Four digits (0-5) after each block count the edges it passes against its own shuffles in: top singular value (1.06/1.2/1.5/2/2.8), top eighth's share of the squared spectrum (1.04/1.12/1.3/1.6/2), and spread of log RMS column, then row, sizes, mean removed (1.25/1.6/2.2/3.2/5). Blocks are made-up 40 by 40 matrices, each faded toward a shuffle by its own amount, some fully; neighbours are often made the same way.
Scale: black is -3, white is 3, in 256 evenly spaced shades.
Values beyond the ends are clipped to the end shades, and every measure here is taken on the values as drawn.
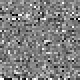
1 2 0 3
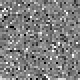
0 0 0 1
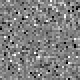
0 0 0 0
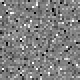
0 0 0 0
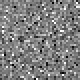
0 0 0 0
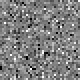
0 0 0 0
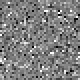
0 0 0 0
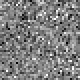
2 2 0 0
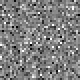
0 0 0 0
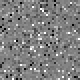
1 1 0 0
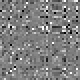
4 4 2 2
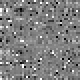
3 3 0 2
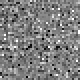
2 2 0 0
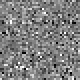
2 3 0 2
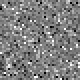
0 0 0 0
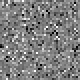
2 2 0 0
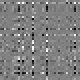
4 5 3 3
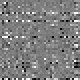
4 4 2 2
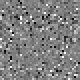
2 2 0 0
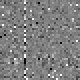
3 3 1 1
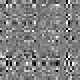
4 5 3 3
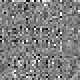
3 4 2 2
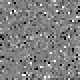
2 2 0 0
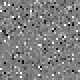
0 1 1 0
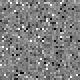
1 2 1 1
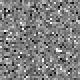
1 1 0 0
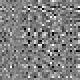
4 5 3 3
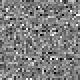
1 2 0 2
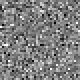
0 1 0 1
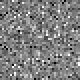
1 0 0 0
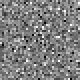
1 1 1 0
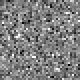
0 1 0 1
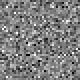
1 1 0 1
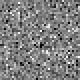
0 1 0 0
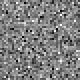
0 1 0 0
